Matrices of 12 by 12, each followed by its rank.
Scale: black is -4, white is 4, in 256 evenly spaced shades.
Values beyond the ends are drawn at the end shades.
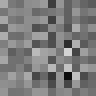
two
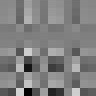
one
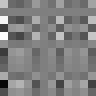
one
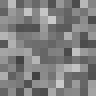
full rank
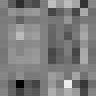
two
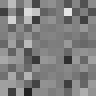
two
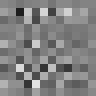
two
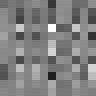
two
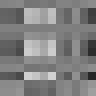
one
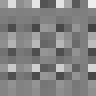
one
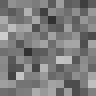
full rank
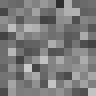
full rank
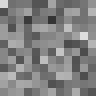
full rank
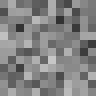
full rank
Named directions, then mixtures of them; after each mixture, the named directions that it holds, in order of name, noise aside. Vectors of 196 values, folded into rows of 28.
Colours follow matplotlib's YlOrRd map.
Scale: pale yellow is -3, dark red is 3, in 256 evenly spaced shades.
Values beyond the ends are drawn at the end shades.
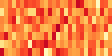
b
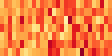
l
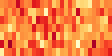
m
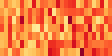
l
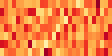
b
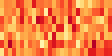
l, m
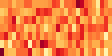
b, m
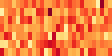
b, l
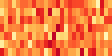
b, l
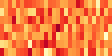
b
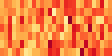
l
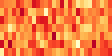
m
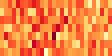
b, m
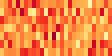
b, m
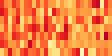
b, l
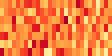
b, l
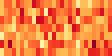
l, m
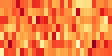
m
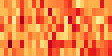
l, m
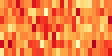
m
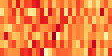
b, m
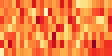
l, m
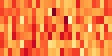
l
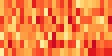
l, m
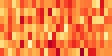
b, l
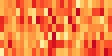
l, m
